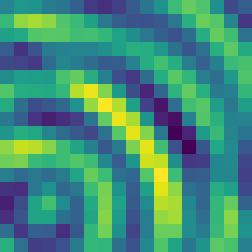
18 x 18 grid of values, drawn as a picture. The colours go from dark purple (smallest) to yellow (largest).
Slope: none. Rings: centred on the bottom left. Average level on the scale: 50%. Roughest part: centre.
